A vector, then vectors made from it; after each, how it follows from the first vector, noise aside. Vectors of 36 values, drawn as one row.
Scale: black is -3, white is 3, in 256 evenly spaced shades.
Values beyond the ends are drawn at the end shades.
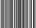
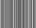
shrunk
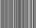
shrunk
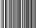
wrapped around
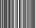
wrapped around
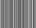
shrunk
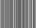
shrunk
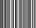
wrapped around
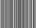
shrunk
